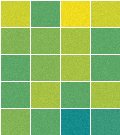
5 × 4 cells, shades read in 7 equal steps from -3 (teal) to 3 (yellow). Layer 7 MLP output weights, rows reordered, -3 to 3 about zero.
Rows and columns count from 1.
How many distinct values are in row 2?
3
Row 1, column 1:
2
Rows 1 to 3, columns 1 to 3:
2 -1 3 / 0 0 1 / -1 0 1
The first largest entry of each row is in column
3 3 3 2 1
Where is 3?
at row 1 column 3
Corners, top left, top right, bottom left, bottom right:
2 2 0 -2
